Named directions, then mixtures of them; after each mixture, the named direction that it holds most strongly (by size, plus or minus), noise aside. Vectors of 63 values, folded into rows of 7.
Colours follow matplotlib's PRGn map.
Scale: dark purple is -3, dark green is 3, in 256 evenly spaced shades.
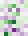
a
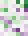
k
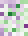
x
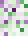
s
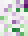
k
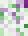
k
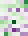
a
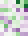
k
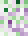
k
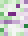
x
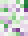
k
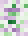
a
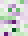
a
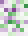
s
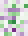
a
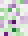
a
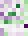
x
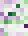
x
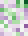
k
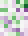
k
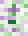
a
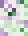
s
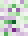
a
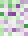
x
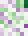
k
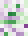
a
